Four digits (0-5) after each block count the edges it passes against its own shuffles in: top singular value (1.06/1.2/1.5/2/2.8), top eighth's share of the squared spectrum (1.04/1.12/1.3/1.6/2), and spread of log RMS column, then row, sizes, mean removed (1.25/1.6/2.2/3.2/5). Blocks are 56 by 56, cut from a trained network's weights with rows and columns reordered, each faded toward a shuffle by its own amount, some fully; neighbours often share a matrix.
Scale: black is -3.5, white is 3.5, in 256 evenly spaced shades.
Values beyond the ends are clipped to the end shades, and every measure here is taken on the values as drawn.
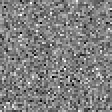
0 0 0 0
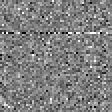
3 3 2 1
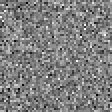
0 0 0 0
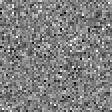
1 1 0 0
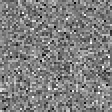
0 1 0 0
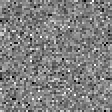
1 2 0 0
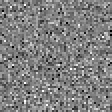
0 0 0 0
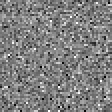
0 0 0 0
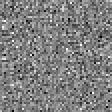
2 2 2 0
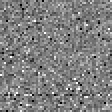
2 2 0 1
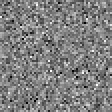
2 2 1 0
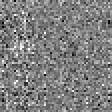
3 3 3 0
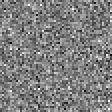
2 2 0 0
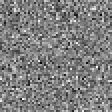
2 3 0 1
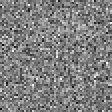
2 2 0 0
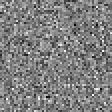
2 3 1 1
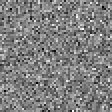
0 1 0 0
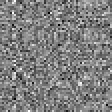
3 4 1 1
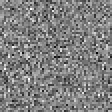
2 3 1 1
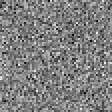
2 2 0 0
